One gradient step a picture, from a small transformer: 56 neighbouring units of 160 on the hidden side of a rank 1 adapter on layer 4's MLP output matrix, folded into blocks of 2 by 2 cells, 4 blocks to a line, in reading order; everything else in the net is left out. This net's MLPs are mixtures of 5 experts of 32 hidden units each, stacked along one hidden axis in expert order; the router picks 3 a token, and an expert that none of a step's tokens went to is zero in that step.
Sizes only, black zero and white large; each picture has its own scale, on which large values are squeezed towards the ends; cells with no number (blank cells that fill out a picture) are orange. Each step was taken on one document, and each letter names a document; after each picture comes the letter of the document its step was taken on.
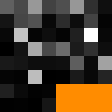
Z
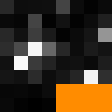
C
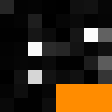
Z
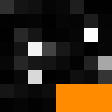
Z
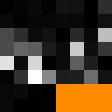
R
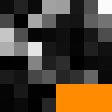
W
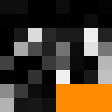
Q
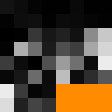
Q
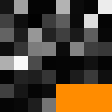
C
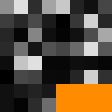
C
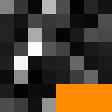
C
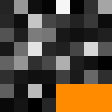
W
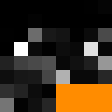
Q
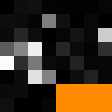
R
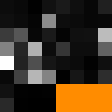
R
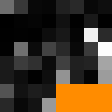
Q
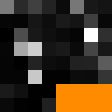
Z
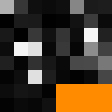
Z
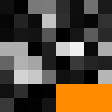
R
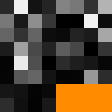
C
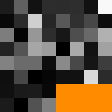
C
